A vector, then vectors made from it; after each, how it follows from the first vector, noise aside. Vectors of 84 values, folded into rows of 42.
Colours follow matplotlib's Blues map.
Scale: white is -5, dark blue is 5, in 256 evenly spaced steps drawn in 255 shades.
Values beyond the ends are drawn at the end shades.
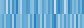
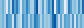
scaled up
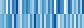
scaled up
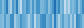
sign-scrambled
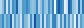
scaled up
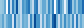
scaled up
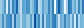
scaled up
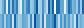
scaled up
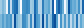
scaled up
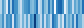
scaled up
